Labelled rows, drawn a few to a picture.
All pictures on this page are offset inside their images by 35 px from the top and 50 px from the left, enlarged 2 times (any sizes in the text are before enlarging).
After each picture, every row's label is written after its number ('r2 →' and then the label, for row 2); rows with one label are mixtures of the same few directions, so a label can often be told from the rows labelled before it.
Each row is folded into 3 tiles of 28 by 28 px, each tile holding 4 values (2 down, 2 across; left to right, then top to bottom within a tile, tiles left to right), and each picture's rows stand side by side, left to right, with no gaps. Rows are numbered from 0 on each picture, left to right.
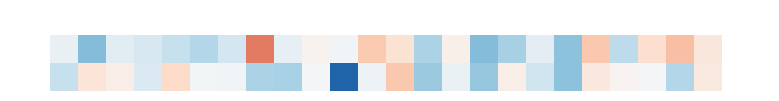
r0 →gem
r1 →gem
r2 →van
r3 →van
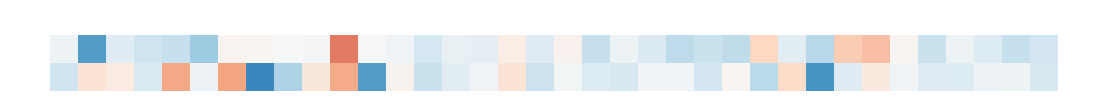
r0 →gem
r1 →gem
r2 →gem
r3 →van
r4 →van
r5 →van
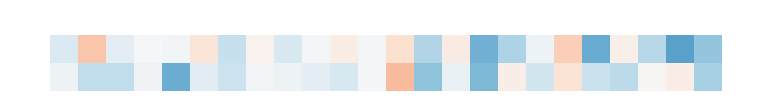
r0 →gem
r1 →van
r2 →van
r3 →van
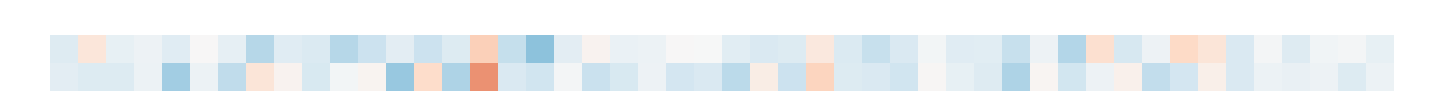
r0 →gem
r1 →gem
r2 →van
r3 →gem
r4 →van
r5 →gem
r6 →van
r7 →van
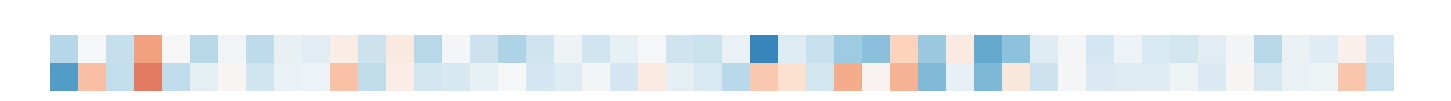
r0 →van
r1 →gem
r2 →van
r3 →van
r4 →gem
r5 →van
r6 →van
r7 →gem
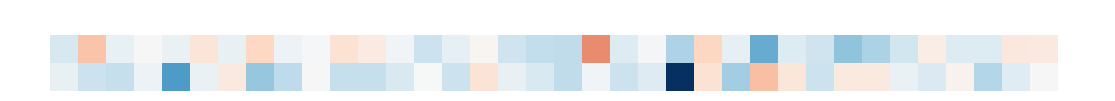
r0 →gem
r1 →gem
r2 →van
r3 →gem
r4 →gem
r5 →van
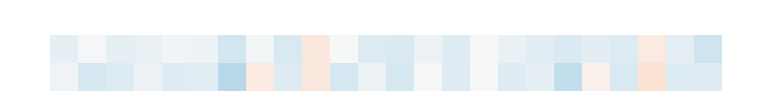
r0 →gem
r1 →van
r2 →van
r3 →van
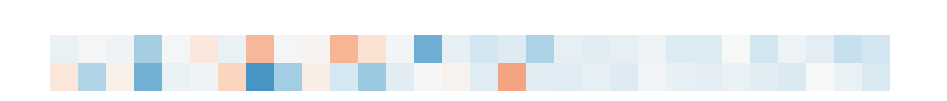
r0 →van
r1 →gem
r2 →gem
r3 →van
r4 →van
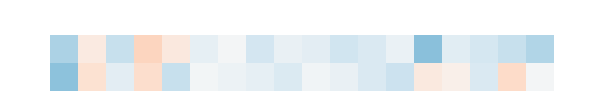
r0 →van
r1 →van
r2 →gem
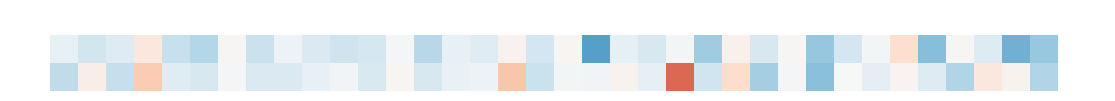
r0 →van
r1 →van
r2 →gem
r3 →gem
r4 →van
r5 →van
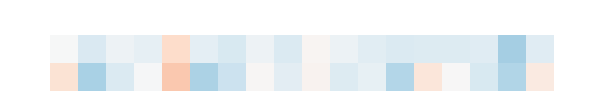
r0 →gem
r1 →van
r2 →gem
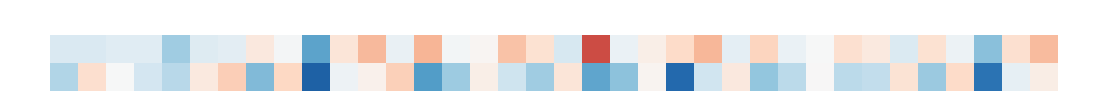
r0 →gem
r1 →van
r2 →gem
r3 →gem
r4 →gem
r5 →van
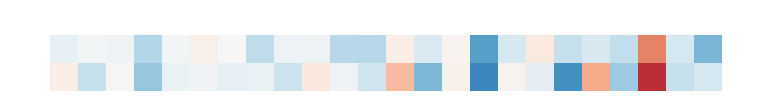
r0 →van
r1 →van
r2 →van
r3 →van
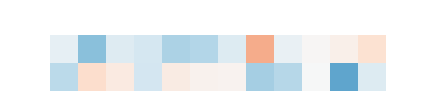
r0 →gem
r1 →gem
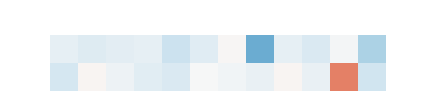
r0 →gem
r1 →gem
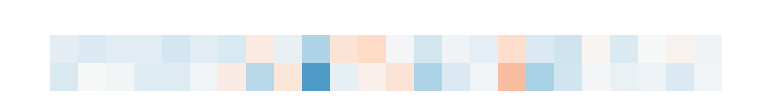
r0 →gem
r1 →van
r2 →gem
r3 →van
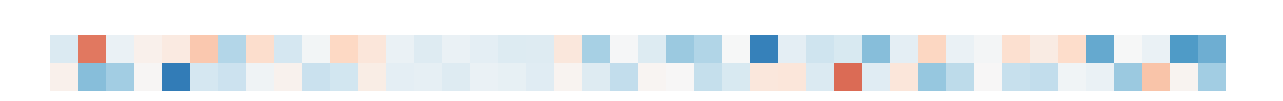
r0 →gem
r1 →van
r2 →van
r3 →van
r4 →gem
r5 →gem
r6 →van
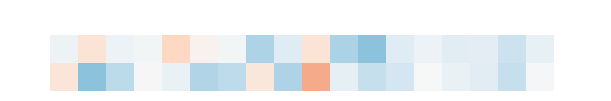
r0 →gem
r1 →van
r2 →gem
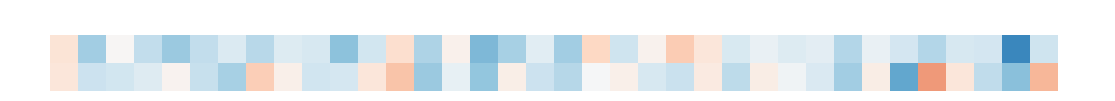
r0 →van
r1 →gem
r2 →van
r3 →van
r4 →gem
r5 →gem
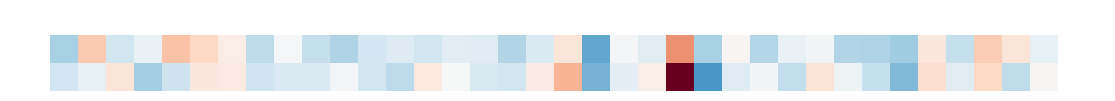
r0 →van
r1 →van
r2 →gem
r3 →gem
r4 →van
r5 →van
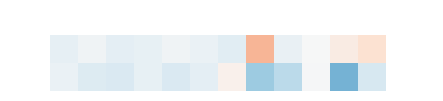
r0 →gem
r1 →gem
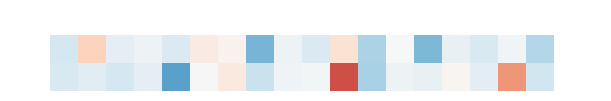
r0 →gem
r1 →gem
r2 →gem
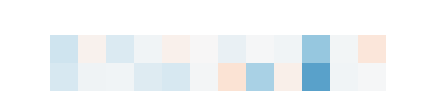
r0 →van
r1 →van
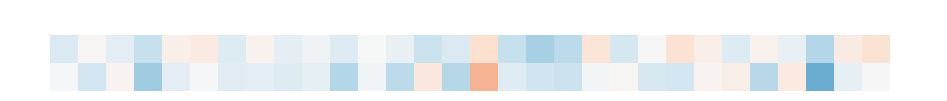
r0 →van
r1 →gem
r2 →van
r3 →van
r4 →van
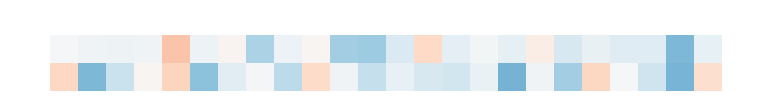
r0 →gem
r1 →van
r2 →gem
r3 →gem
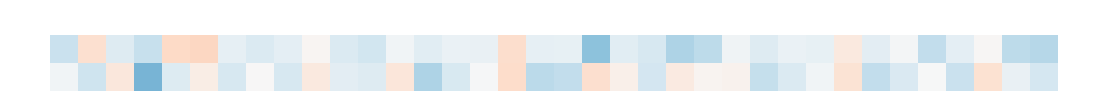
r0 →van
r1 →van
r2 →gem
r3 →gem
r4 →gem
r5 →van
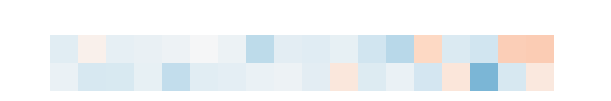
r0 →gem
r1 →gem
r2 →van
